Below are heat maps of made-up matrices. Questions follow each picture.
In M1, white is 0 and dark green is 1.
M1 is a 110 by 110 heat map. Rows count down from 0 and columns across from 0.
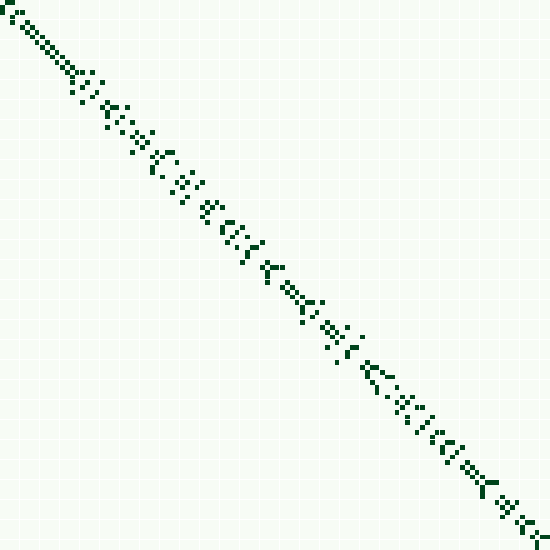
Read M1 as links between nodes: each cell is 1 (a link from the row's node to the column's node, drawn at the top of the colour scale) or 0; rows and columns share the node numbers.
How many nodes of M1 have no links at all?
0
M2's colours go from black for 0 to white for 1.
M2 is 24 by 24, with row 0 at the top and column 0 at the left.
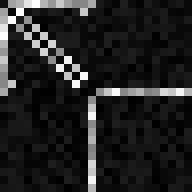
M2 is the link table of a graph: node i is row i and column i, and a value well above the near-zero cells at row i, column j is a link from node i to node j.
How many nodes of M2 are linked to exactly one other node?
12
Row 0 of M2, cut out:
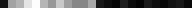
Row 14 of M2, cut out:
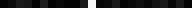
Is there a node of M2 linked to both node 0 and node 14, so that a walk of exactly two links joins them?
yes
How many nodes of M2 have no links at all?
0
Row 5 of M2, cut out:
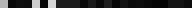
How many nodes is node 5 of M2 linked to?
3
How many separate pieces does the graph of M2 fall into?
1
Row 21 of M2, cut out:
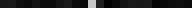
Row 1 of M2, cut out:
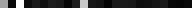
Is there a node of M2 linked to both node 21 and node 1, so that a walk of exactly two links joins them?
no
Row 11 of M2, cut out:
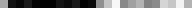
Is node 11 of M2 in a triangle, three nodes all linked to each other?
no
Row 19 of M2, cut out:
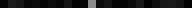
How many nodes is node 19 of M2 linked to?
1
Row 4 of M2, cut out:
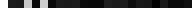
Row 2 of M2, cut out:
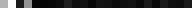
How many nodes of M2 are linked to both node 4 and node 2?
2
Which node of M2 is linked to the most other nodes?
node 11
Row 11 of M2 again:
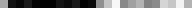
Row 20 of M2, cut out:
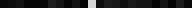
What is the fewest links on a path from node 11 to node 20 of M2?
1
